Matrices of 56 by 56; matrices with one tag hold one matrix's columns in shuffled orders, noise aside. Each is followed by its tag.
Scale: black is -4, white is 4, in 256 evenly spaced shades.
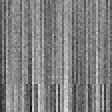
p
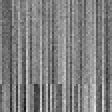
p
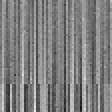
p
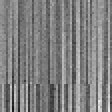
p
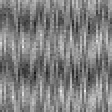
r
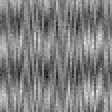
r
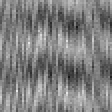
r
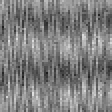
r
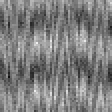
r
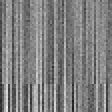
p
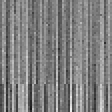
p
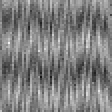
r
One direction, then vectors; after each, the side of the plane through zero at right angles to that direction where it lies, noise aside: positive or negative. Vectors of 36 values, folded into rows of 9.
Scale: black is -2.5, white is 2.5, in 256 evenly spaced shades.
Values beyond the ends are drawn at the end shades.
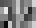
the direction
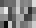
positive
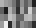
negative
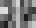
positive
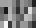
negative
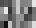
positive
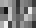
negative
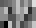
positive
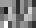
negative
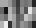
negative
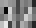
negative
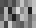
positive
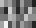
negative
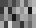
positive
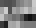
positive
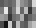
positive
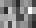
negative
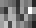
negative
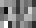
negative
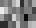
positive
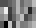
positive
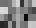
positive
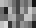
negative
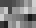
positive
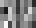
negative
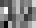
positive
